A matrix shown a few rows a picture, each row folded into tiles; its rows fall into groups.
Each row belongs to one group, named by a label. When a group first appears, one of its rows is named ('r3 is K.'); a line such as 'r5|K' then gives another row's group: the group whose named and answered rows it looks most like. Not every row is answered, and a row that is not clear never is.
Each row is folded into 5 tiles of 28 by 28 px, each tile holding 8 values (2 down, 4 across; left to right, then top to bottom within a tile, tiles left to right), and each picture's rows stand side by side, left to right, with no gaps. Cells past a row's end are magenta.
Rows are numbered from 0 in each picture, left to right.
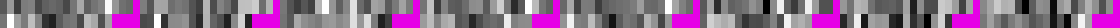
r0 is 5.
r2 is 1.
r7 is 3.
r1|3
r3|5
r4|5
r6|3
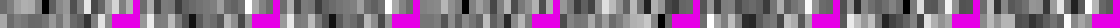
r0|3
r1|5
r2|5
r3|3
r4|1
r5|5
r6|5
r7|5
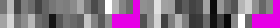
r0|5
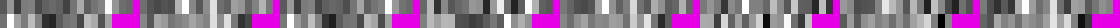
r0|5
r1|1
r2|5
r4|1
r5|1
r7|1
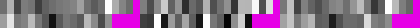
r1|3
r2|5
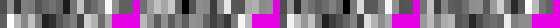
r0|5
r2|5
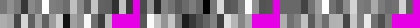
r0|1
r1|5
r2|1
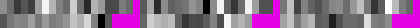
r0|1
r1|5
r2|5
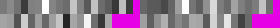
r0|1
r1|1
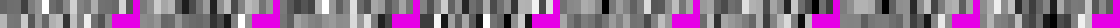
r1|3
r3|3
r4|3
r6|3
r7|3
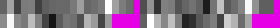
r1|5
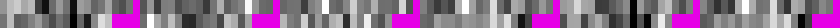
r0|3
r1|5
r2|1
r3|1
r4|3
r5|1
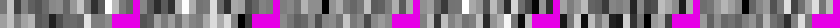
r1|1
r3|1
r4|3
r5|3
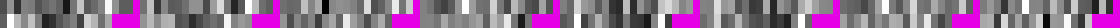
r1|5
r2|3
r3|1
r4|3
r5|3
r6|1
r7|1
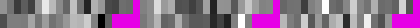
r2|1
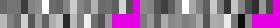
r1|1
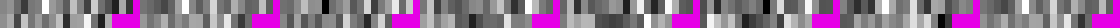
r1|1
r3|5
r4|5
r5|5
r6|1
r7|1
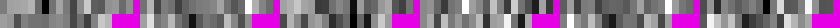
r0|3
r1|5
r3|1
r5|5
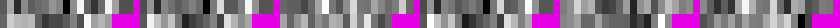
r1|5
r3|5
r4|3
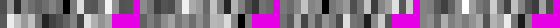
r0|5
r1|1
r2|3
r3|1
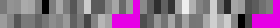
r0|3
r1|1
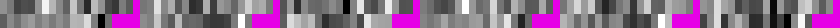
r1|3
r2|5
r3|1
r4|3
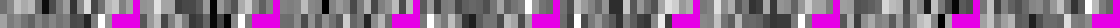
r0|3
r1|3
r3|5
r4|3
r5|3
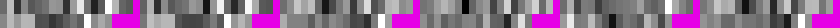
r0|5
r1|5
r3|3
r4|5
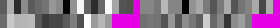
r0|5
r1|3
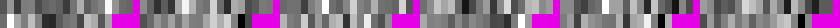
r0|5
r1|1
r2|1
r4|1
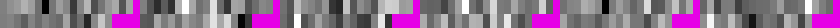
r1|1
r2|3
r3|1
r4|3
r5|5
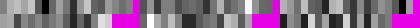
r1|5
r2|3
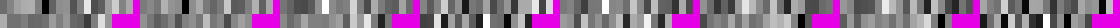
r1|3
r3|3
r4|1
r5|1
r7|3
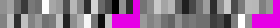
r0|1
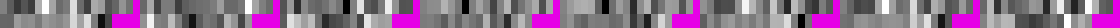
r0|1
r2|5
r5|1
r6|1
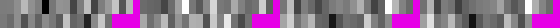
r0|3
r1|1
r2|5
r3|5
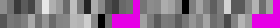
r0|1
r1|3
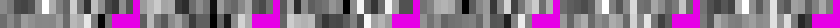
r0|1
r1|3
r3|3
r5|1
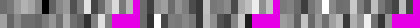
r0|3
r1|3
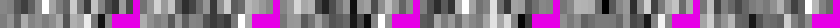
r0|1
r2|3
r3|1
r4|3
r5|5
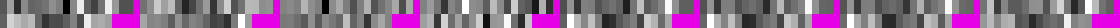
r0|5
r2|3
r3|1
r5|5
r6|5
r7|5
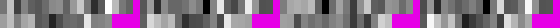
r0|5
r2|3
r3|5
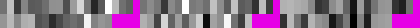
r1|1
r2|3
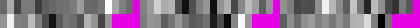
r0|5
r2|1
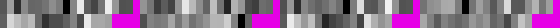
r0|5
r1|1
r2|5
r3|3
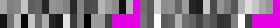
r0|3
